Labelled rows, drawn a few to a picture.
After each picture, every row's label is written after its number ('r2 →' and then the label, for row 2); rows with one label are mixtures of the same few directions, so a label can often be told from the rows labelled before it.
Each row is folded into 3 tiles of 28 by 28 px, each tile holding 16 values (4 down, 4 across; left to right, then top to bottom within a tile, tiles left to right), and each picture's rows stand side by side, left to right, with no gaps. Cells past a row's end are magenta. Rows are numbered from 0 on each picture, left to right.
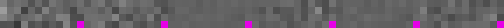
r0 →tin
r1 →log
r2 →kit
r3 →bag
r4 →kit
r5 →kit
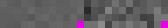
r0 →log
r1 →tin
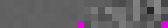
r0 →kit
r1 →bag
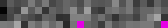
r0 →tin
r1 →kit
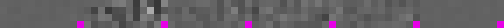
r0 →kit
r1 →bag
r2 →bag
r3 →kit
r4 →kit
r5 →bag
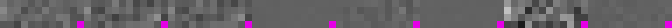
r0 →tin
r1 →kit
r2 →kit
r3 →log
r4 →bag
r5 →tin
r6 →tin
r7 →log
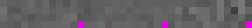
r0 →kit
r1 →tin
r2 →bag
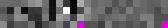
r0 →bag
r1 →tin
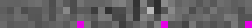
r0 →bag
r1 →bag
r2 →tin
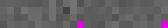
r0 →bag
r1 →log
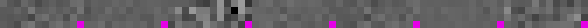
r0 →log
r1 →tin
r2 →bag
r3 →log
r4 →log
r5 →bag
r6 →kit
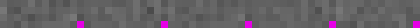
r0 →kit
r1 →bag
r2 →kit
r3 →bag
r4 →tin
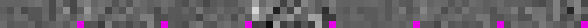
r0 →bag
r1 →tin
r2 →log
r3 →tin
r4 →bag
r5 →tin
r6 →bag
